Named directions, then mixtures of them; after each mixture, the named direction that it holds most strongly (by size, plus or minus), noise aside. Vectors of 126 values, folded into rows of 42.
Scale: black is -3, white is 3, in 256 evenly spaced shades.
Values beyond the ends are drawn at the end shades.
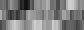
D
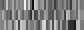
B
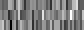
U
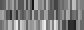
B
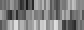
D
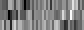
U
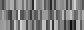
B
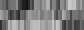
D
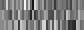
B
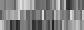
D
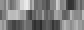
D
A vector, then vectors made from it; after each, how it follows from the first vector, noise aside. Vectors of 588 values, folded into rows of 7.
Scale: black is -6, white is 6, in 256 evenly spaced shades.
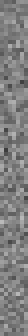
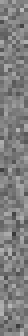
wrapped around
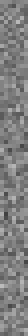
wrapped around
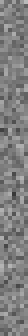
wrapped around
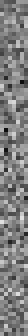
scaled up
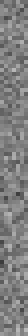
wrapped around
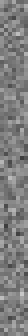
wrapped around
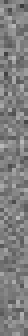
wrapped around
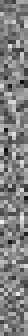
scaled up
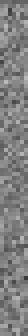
wrapped around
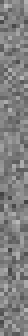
wrapped around
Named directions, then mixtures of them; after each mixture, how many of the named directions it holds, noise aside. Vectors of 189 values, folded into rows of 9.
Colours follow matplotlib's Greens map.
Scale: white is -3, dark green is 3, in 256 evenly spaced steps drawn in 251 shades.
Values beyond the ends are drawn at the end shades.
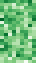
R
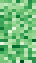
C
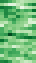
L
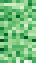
three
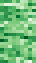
two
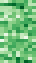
three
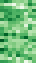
three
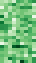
three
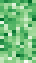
one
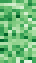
three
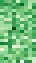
one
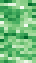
two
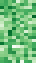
two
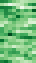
one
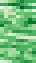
one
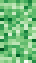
two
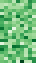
one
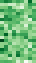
three
